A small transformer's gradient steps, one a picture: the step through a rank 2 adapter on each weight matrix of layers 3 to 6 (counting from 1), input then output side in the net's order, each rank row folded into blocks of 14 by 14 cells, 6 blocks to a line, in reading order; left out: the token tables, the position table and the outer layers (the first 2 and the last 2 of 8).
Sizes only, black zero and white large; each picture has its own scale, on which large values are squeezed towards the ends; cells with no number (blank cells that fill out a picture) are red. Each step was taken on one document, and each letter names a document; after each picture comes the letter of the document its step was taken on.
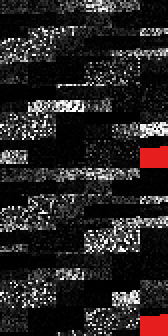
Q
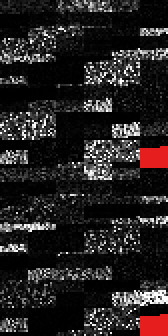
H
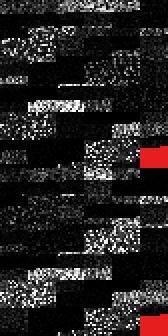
Q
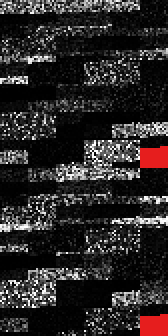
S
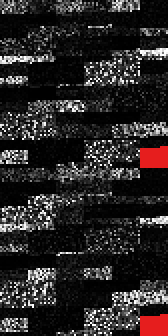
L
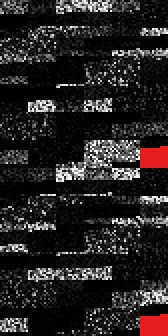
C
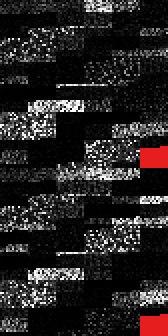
Q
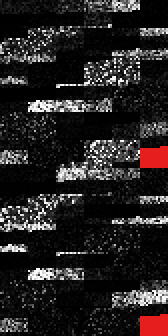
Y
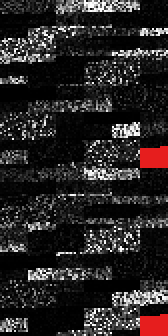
H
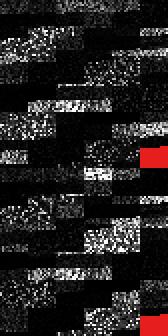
Q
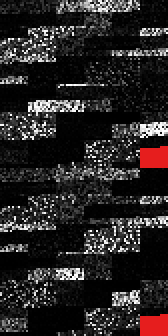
Q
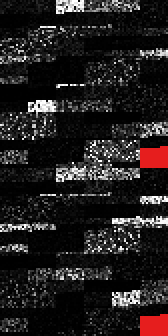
C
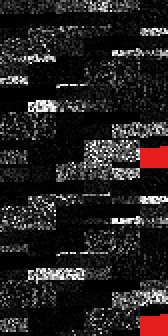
C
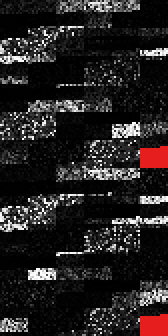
Y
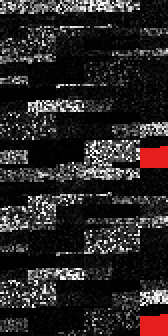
S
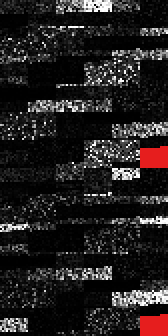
C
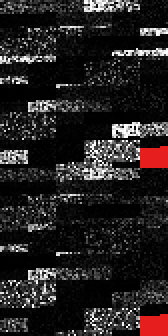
S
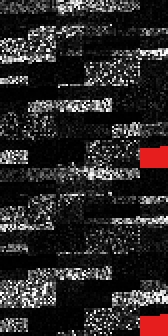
L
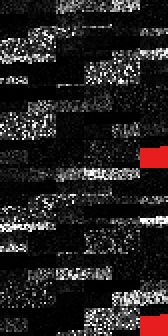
H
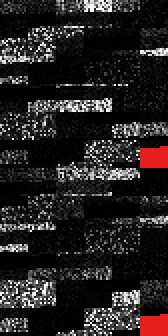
L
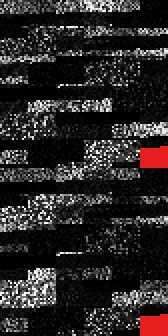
L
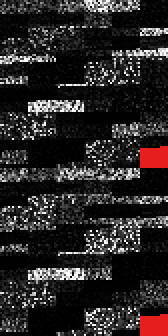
Q
